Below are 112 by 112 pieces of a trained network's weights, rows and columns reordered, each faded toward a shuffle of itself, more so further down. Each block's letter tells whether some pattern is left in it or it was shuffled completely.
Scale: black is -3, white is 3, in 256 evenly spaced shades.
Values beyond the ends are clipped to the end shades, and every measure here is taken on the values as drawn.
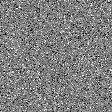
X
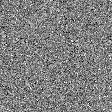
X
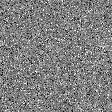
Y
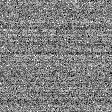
X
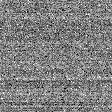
X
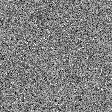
Y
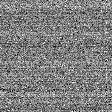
X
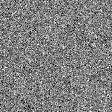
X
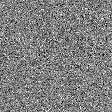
X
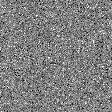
X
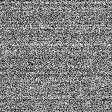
X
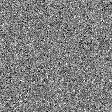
X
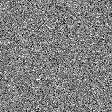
X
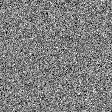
Y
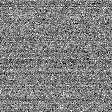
X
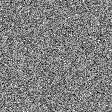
Y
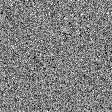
Y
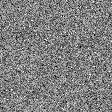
Y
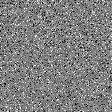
X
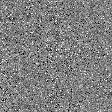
X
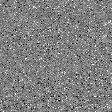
X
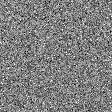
Y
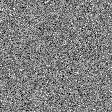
Y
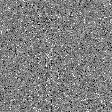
X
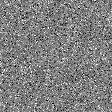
Y
